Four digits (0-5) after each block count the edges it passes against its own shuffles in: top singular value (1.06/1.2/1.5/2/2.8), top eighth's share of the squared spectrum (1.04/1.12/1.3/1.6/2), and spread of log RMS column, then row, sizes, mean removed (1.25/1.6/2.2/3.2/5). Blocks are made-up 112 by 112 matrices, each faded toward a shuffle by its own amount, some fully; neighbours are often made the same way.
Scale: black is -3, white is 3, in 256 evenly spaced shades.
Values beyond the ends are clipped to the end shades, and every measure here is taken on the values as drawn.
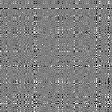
5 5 4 4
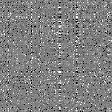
4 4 3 2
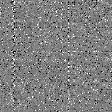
4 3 2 2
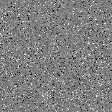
3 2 1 1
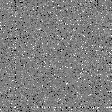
3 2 1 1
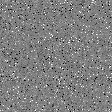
2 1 0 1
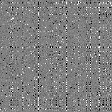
5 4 3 3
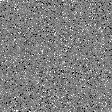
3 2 1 0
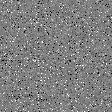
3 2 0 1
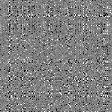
4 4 3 3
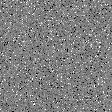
1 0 0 0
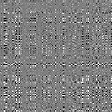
5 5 4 4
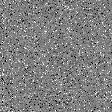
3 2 1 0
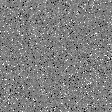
0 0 0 0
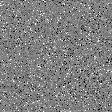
2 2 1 0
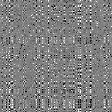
5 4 4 3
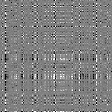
5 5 4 4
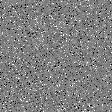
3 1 0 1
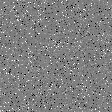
0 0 0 0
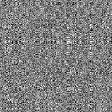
5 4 3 3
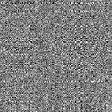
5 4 3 3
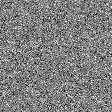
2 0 0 0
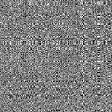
5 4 3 3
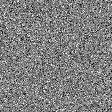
1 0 0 0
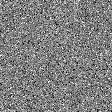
1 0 0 0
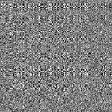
5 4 3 3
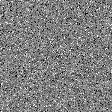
1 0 0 0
